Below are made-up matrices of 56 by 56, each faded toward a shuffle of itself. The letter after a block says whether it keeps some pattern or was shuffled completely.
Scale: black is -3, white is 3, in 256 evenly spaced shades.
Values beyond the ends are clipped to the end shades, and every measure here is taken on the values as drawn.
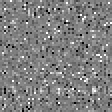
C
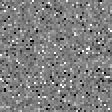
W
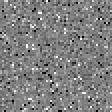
W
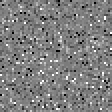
W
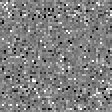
C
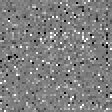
C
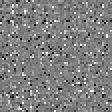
C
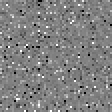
C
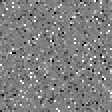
W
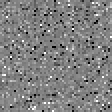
C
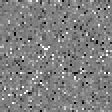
C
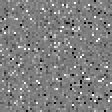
W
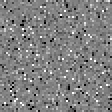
W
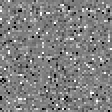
C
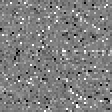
C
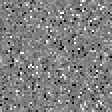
W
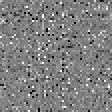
C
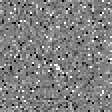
C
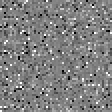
C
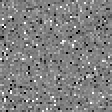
W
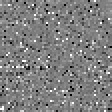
C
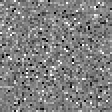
W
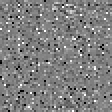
C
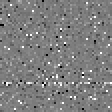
C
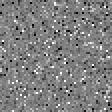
W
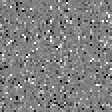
C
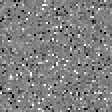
C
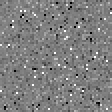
W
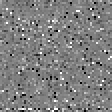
C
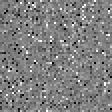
W
